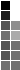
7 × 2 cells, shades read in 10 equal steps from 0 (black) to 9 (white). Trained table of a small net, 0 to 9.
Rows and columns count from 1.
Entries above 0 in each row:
1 2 2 2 2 2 2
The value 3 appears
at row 3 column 1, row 5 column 1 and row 6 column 1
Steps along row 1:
up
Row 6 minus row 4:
-1 -2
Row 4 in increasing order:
4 6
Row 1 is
0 9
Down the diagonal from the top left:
0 9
